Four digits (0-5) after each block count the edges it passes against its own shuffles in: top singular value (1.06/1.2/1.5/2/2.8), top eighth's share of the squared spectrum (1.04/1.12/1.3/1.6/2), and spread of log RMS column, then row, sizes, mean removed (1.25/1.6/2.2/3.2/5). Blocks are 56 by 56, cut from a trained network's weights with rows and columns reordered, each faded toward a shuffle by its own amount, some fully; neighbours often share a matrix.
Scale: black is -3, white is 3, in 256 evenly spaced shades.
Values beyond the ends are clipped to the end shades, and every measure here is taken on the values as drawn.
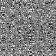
2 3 3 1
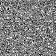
1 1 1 0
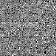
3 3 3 0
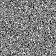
0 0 0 0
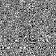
3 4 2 2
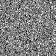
2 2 1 0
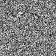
0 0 0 0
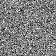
0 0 0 0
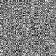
3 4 2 1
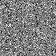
1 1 0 0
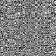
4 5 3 2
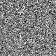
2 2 0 0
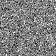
0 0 0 0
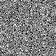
2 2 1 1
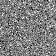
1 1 0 0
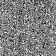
1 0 0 0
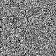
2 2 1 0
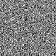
3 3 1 0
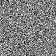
2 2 0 0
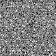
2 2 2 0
